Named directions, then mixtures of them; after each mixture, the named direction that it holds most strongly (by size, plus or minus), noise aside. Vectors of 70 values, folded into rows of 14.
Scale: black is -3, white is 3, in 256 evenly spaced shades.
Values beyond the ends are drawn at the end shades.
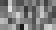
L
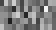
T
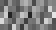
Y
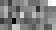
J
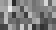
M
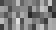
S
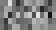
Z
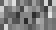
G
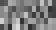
S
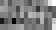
J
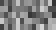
S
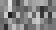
Z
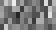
G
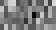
G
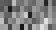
M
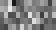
M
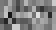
Z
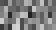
S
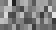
Y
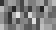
T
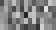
T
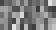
J
